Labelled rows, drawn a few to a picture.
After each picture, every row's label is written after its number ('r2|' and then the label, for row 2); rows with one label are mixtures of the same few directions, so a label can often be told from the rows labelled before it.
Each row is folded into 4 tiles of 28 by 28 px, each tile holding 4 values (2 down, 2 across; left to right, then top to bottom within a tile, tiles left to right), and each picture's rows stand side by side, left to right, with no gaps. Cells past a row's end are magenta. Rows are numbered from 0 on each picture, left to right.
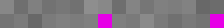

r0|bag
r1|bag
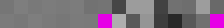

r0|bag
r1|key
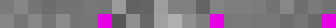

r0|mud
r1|key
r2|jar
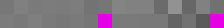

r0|bag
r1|jar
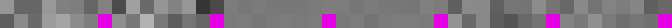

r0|key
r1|bag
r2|bag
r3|bag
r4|key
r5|bag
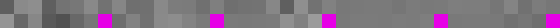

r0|key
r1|key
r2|jar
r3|jar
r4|jar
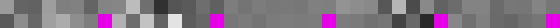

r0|key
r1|mud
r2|bag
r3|jar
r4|key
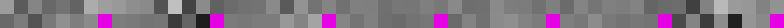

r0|bag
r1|jar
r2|jar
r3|key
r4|key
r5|bag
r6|mud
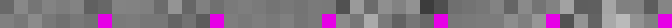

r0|bag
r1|jar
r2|mud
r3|bag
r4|jar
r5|key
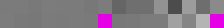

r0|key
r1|jar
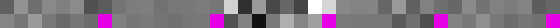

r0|bag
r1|key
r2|bag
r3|jar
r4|bag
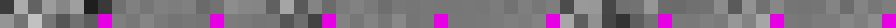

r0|bag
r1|bag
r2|jar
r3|mud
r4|jar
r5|key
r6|jar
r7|jar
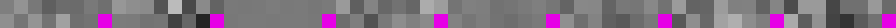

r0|mud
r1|jar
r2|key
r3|bag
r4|key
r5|key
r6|key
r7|key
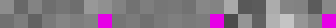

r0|bag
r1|bag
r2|key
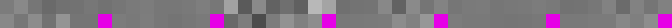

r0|mud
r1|key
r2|bag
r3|jar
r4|key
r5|jar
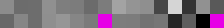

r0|key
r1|jar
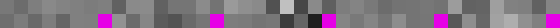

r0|mud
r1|key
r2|jar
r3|mud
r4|key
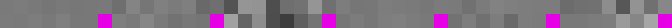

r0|mud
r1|bag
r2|key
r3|key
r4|mud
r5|jar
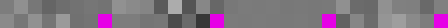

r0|mud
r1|jar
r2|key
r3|key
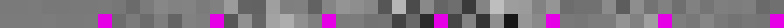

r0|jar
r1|mud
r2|key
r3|jar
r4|mud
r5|jar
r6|bag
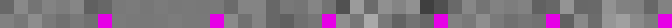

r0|bag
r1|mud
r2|key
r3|bag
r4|bag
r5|key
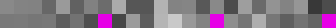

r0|jar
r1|key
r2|bag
